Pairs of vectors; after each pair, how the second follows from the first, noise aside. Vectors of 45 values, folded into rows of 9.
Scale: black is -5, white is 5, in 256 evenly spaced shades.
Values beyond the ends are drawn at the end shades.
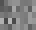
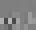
partly zeroed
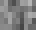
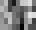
scaled up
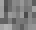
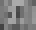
wrapped around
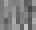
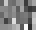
scaled up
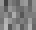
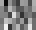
scaled up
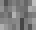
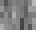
copied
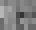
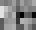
scaled up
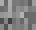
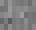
shrunk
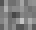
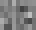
wrapped around
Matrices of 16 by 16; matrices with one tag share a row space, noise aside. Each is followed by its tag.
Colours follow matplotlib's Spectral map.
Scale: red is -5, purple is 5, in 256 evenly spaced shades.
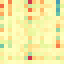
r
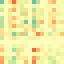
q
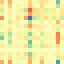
r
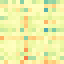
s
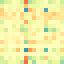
s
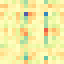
s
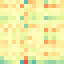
s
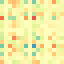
q
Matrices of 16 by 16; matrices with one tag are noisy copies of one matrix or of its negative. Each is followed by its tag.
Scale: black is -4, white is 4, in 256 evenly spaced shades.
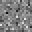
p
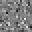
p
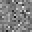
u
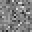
u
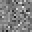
u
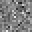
u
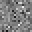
u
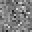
u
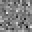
p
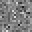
u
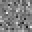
p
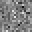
u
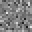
p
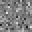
p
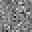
u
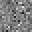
u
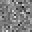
u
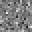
p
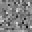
p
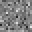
p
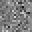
u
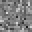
p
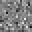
p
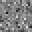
p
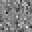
p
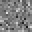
p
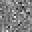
u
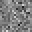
u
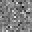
u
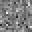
p
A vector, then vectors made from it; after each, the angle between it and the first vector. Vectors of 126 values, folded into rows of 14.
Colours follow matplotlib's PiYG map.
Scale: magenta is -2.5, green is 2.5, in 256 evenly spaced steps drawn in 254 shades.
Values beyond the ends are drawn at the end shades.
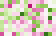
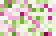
nearly opposite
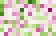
orthogonal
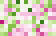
orthogonal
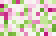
partly opposed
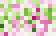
partly aligned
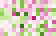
orthogonal
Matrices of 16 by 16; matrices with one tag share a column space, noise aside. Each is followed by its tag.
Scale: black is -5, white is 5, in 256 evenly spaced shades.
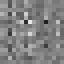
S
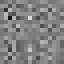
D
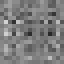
S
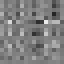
S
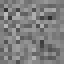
D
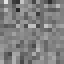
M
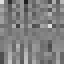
M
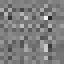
D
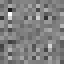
D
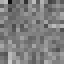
M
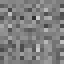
D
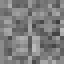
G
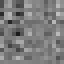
S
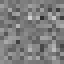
D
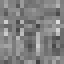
G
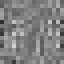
G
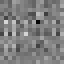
S
